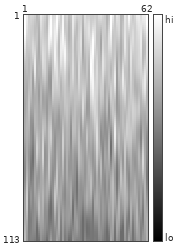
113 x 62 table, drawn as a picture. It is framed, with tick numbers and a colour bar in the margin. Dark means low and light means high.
The grain runs up and down. The histogram is bell-shaped. Values rise toward the top. Overall the values sit about 70% of the way up the scale.
